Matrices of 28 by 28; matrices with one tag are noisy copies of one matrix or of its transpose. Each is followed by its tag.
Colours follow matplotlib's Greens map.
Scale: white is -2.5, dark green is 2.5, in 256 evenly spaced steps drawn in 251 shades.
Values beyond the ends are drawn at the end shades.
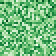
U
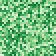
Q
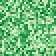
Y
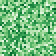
Q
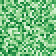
U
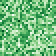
Y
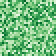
Q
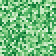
Q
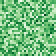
U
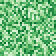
U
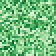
Y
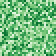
Q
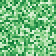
Y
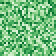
U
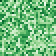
Y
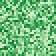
Y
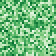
Y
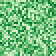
U
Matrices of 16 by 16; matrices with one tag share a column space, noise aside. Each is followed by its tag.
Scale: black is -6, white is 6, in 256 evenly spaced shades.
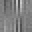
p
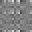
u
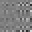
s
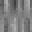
p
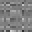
s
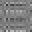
s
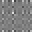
u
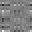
s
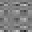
s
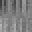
p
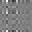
u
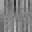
p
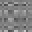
s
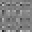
s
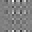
u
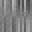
p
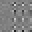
s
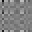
u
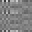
u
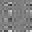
s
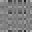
u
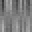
p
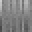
p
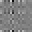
u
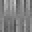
p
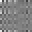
u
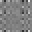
u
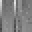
p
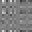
u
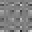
s
